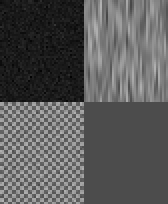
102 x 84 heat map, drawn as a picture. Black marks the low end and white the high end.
The table splits into 2 rows of 2 panels. Panel 1,1: very low, fine-grained, faint in contrast. Panel 1,2: middling, streaked downward. Panel 2,1: middling, checkered, strong in contrast. Panel 2,2: low, flat.
